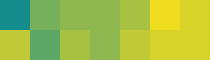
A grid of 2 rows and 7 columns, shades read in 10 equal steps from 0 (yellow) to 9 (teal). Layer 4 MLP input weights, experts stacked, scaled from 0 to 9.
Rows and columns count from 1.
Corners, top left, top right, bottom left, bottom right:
9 1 2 1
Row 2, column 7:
1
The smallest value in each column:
2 5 3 4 2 0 1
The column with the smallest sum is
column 6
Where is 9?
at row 1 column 1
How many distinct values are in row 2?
5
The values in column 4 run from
4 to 4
